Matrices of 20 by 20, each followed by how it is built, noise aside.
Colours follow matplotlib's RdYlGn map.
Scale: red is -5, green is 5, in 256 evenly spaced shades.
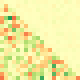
lower triangular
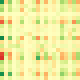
low rank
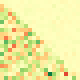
lower triangular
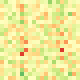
low rank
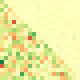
lower triangular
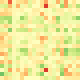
low rank
